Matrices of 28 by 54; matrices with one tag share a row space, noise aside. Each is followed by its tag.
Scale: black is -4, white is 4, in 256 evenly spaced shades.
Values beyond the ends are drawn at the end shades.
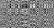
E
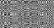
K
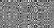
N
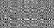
K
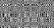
K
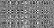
E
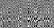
N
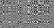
N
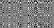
N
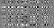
E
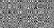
N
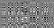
E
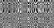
N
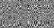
N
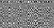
N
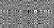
N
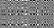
E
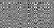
N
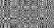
K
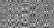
E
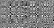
E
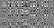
E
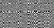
N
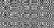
K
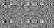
K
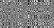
N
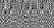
K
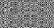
K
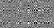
N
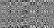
E
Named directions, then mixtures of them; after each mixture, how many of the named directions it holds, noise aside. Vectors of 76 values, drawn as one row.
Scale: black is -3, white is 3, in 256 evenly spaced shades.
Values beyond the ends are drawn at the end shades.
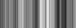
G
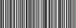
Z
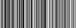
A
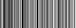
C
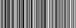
one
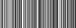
two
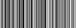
one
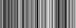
three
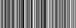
one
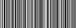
one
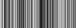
three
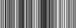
three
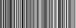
two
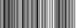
three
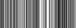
two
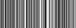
three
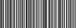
one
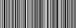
one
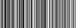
one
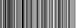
three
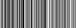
one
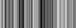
two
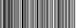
one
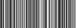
two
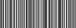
one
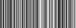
three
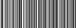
two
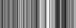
two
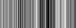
two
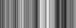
one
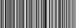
two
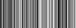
three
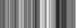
one
